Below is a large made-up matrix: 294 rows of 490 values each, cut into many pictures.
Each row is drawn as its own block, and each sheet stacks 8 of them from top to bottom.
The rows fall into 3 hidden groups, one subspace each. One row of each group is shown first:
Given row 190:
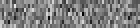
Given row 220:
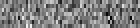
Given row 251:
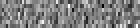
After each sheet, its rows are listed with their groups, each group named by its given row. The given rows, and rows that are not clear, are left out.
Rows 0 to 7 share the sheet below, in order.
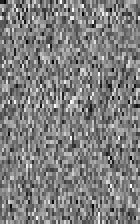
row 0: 251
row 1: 190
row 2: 251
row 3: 190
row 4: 251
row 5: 220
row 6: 220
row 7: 251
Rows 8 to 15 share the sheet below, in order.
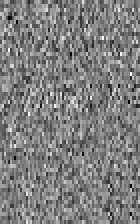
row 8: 251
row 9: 251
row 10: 220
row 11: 190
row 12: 251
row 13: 190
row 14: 220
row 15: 220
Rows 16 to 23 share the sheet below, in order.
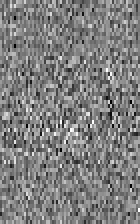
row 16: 190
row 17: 190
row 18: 220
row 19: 220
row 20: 190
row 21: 190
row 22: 220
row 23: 251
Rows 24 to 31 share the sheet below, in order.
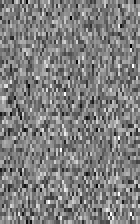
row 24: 251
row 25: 220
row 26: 251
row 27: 251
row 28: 251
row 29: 190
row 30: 251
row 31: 220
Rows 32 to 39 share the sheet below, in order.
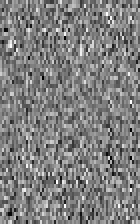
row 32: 220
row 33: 251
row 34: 251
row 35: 220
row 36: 220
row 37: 220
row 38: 220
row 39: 251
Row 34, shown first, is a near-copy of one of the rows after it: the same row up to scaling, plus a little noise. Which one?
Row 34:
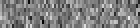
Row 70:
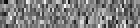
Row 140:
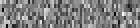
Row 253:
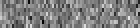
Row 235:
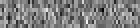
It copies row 253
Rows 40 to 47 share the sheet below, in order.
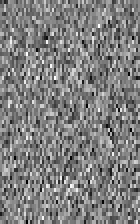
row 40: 251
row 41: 251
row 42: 190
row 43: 251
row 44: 220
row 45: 190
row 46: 190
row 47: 251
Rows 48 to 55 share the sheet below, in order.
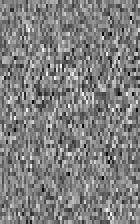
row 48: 220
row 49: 251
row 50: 190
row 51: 251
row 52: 190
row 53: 220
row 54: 251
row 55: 220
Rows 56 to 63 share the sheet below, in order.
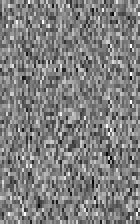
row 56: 251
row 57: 220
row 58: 220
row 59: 220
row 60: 220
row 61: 220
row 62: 251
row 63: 251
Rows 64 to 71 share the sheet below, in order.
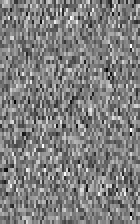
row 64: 190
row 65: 220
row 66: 220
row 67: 190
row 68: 220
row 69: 190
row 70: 251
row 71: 220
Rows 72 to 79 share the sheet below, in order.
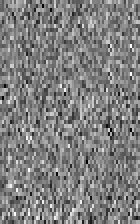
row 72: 190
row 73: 220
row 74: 220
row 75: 251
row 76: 220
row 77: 251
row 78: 251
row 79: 190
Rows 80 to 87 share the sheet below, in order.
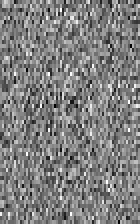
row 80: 190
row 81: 220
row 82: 190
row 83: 190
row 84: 190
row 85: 190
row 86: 220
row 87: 251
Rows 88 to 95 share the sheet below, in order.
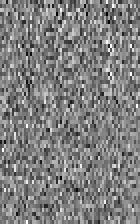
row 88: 220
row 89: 220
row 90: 220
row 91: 251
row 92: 190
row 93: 251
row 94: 190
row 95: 251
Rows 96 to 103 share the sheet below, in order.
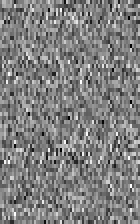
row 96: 190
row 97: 220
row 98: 251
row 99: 220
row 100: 251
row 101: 190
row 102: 220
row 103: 190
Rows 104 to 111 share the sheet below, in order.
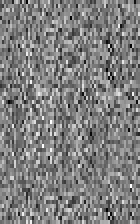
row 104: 251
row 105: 220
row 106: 220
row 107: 251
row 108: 190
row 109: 190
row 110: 220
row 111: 220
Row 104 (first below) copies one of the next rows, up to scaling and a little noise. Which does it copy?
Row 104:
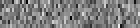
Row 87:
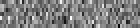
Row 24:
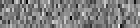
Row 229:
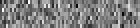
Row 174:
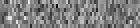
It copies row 24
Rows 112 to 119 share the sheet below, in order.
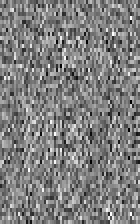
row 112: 220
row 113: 220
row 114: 190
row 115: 220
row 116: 190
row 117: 190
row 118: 251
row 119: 220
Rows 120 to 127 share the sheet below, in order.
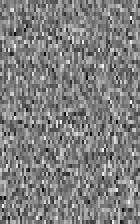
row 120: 220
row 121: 190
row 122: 251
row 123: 220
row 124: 190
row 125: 251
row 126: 251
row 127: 251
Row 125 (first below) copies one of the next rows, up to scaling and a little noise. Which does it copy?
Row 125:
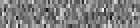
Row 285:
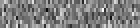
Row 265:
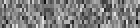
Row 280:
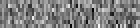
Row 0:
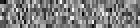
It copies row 285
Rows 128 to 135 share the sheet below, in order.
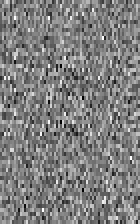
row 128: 190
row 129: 251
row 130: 190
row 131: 190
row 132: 190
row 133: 220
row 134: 220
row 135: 251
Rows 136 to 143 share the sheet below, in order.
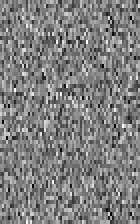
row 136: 220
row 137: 220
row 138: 251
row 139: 190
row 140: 251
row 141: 220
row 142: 251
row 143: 220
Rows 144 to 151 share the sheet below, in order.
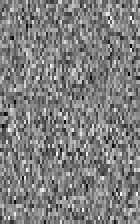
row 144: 220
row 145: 220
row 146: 190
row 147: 190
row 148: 251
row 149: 220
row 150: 251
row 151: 190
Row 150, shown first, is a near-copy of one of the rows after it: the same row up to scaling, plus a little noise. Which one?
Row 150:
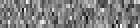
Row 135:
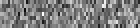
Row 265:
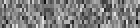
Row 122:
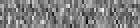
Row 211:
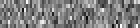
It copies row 211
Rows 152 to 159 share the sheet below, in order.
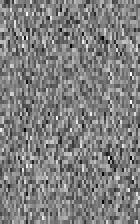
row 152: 190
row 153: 251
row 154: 220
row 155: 220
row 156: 251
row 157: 220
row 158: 251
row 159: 251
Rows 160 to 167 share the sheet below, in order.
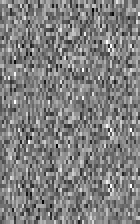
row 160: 251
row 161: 220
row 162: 190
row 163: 190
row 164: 220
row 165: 251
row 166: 220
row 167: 190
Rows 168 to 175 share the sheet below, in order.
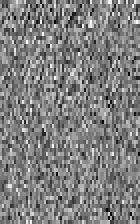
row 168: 190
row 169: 190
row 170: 190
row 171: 220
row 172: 251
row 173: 251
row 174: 251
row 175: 220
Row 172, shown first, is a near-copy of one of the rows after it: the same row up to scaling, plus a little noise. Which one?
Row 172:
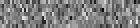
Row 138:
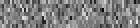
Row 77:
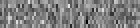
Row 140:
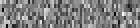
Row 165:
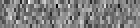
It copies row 138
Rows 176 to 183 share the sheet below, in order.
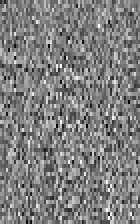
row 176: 251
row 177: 190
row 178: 190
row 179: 190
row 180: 220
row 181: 251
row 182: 220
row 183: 220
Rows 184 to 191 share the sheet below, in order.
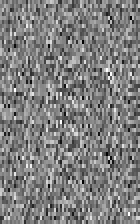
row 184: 220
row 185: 190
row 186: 220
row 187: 190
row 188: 190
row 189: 220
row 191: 190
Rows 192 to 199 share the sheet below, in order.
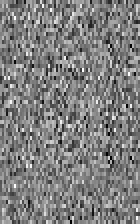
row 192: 190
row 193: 220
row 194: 190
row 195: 251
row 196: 220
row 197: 220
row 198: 190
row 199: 251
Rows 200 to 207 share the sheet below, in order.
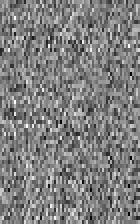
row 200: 190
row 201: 190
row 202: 220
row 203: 190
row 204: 190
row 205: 220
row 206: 190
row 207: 190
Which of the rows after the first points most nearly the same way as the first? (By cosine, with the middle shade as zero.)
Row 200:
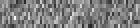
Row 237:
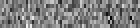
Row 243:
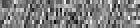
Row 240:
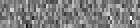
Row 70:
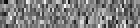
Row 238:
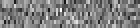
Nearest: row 238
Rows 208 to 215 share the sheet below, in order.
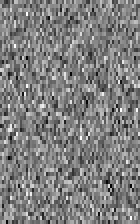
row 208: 190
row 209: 190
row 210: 251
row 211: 251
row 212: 251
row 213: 251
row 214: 220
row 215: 251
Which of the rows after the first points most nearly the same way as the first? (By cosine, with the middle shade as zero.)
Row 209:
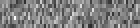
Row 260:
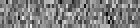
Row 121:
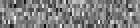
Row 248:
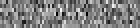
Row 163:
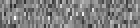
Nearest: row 163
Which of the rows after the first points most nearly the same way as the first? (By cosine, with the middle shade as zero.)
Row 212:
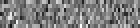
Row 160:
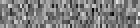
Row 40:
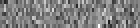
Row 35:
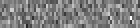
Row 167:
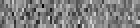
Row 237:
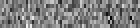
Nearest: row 40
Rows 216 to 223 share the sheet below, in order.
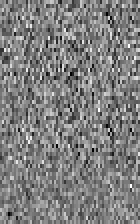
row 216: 220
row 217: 190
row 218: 190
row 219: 251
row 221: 251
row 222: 220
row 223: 251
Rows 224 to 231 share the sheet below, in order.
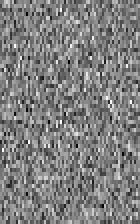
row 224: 190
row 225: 190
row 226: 251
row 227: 220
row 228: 190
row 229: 251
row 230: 251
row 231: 251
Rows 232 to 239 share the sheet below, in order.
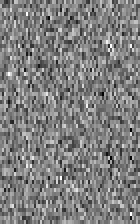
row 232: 190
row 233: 220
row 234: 251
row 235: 251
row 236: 220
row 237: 220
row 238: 190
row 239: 220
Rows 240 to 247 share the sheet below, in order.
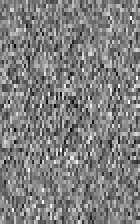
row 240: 220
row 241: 190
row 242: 251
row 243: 190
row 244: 190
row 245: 190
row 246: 251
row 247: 190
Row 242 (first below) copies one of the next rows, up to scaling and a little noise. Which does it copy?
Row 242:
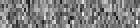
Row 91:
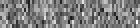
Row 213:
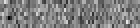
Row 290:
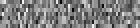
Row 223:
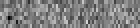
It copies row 91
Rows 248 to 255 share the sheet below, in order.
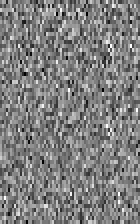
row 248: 220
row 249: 220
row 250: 251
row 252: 220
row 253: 251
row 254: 251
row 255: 251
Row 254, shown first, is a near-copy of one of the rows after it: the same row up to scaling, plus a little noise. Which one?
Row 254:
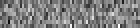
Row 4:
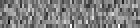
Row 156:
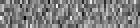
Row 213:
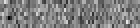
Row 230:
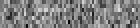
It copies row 4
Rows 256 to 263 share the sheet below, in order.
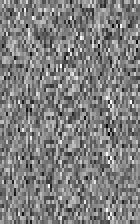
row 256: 251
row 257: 251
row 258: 190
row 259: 220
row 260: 220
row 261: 220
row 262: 190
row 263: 220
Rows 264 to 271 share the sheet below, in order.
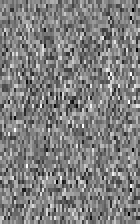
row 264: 220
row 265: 251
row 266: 220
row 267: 190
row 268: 190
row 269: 251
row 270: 220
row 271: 190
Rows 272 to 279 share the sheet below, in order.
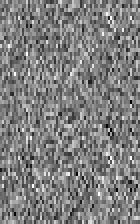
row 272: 220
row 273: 251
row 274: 190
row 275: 220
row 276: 220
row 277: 220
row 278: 251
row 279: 190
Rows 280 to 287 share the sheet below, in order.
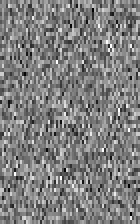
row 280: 251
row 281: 220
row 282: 251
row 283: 251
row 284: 190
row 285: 251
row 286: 190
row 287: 220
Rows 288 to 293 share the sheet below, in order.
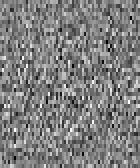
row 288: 220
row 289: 220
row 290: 251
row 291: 190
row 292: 190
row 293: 190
